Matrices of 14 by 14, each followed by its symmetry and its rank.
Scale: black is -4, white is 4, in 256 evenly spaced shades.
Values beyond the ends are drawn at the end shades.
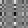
neither, rank one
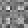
symmetric, rank two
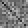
symmetric, full rank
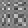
symmetric, rank two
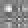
symmetric, rank two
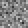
symmetric, full rank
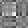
symmetric, rank two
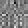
neither, rank three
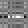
neither, rank one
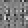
neither, rank three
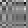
neither, rank one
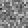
neither, full rank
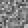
symmetric, full rank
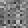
neither, rank three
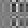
neither, rank one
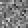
neither, full rank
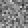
neither, full rank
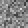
neither, full rank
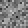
symmetric, full rank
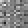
neither, rank three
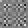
symmetric, rank two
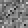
symmetric, full rank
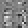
neither, rank three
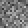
symmetric, full rank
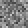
neither, full rank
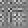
symmetric, rank two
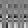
neither, rank one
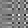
neither, rank one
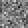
neither, full rank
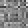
neither, rank three
